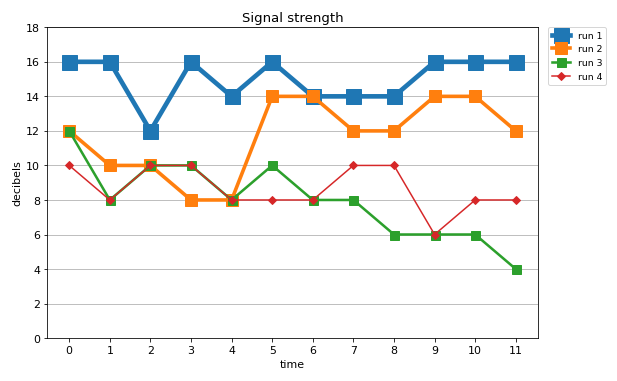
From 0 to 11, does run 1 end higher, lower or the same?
the same
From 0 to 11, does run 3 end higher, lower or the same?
lower
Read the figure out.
Title: Signal strength
x-axis: time, ticks 0 1 2 3 4 5 6 7 8 9 10 11
y-axis: decibels, ticks 0 2 4 6 8 10 12 14 16 18
Legend: run 1, run 2, run 3, run 4
Values:
run 1: 16 16 12 16 14 16 14 14 14 16 16 16
run 2: 12 10 10 8 8 14 14 12 12 14 14 12
run 3: 12 8 10 10 8 10 8 8 6 6 6 4
run 4: 10 8 10 10 8 8 8 10 10 6 8 8
